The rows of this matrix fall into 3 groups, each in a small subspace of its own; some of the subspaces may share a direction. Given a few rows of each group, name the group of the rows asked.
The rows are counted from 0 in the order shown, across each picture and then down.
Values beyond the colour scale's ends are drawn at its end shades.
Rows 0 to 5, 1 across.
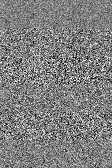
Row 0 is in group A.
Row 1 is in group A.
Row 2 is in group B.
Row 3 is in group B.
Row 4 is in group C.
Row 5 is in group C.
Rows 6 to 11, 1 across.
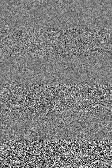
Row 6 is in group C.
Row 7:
B
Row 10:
A
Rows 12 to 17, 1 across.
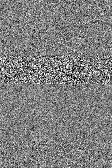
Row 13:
A
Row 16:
A
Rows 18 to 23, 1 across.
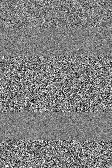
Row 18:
C
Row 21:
A
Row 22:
C
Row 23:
C
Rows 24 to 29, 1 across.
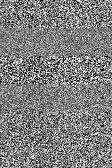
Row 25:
B
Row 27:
B
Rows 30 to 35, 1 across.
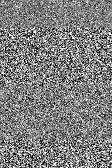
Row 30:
B
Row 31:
C
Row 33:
B
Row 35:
C
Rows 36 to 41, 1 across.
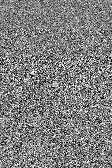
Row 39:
B
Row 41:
B
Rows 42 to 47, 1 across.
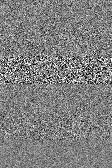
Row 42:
C
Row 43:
C
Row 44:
C
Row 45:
A
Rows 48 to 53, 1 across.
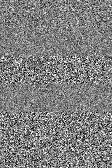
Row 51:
A
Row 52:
A
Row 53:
C
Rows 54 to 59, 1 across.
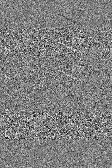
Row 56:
A
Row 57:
C
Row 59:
C
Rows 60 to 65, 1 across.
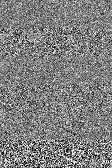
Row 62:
B
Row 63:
C
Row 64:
A
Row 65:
A
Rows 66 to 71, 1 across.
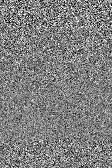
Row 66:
C
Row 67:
C
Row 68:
B
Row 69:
A
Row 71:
B
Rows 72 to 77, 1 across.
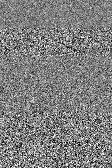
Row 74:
A
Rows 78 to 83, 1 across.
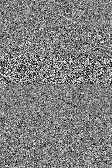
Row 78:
A
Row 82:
C
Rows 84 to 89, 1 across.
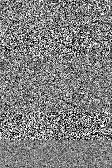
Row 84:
B
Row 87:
A
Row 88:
B
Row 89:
C
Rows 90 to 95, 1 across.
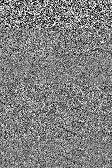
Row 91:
B
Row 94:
A
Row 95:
A
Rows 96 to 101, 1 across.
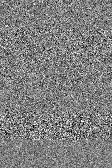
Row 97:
C
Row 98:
C
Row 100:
A
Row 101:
B
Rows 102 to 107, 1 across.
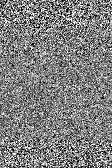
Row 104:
C
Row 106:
B
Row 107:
C
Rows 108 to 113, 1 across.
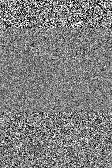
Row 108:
C
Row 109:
A
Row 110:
B
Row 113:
B
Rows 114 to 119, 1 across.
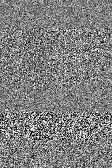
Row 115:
B
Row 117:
C
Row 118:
A
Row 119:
A
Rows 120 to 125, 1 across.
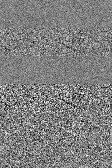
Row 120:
C
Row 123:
A
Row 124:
A
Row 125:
B
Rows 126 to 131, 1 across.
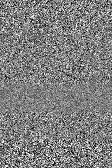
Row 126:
A
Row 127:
B
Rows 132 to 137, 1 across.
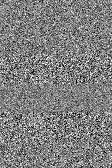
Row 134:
A
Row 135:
C
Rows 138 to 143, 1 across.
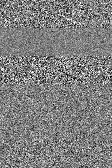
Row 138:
A
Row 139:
B
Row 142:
A
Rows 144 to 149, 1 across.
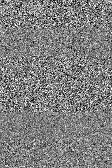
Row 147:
A
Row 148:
B
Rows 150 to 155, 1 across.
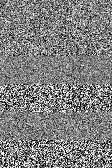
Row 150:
A
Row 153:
A
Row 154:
C
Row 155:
A
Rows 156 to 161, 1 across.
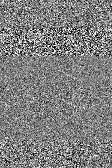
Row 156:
C
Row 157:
B
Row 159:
A
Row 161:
A
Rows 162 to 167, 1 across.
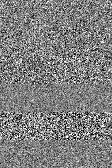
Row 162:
A
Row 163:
B
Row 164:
B
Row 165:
A
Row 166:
B
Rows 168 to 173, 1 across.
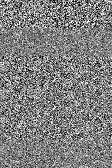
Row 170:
B
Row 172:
C
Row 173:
B
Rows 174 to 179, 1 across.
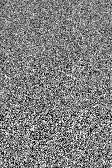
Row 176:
A
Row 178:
A
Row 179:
A
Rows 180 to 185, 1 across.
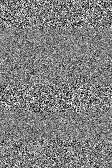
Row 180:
C
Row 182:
A
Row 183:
A
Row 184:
C
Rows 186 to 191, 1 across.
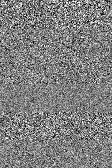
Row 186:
B
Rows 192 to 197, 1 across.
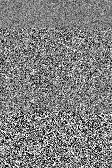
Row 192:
B
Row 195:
A
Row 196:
C
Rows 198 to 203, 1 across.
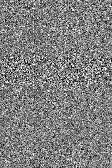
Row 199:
B
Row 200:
C
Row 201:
B
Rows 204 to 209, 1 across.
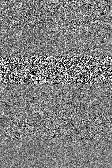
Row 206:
A
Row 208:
C
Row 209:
B
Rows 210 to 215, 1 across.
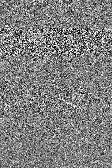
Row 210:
C
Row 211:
B
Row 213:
A
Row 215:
B
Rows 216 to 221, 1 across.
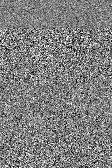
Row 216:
C
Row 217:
A
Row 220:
B
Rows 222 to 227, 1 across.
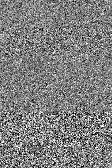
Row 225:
A
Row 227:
B
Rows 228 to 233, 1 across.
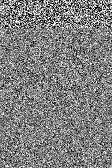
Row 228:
B
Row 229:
A
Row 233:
C
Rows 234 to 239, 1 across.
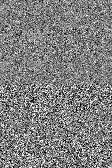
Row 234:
B
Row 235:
B
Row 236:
B
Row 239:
C
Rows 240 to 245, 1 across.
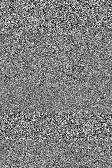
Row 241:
B
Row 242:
A
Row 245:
B
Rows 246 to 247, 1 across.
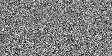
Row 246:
C
